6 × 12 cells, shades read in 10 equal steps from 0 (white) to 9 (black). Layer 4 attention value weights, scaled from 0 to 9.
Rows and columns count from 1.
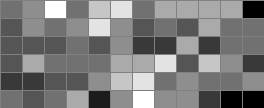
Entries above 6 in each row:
1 0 3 1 2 4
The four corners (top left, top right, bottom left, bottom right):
5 9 5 9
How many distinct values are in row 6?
8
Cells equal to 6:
12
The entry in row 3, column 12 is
5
